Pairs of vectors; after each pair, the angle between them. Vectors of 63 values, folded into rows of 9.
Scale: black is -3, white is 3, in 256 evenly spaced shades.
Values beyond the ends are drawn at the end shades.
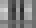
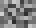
orthogonal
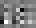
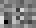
nearly opposite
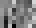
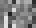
nearly opposite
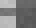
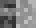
nearly opposite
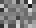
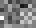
orthogonal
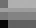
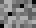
orthogonal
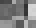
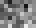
partly aligned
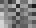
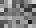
orthogonal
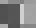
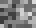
partly aligned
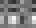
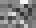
orthogonal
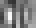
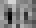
nearly opposite
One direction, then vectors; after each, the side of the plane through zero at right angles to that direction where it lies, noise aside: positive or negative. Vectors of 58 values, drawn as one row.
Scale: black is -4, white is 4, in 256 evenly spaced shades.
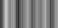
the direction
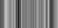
positive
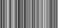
positive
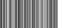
positive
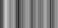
positive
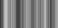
positive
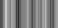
positive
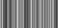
negative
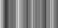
negative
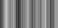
positive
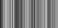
positive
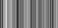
positive
